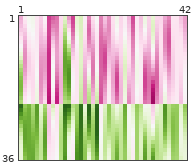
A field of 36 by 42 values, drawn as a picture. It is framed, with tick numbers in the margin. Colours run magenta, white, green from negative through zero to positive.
Average level on the scale: 50%. Grain: streaks running down. Seam: horizontal, 60% of the way down, the bottom part higher.
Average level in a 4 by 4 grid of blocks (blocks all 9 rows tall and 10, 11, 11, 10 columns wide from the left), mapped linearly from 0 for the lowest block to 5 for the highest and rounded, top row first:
0 1 0 0
0 2 0 0
3 4 2 2
4 5 4 4
